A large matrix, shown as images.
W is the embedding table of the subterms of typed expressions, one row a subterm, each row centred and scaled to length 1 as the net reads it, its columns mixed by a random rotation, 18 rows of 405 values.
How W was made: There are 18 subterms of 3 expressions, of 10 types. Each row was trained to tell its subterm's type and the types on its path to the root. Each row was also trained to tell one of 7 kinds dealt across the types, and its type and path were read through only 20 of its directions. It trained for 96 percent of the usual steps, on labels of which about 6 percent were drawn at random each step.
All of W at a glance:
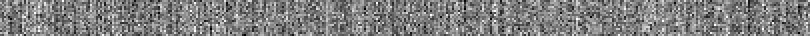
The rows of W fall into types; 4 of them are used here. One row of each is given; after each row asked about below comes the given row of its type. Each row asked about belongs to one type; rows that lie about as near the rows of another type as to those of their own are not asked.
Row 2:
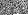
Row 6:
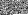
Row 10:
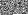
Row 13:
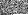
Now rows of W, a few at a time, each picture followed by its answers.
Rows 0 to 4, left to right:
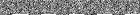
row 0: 10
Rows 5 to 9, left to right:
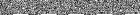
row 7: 10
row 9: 6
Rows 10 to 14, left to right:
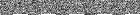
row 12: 2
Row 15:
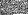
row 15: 13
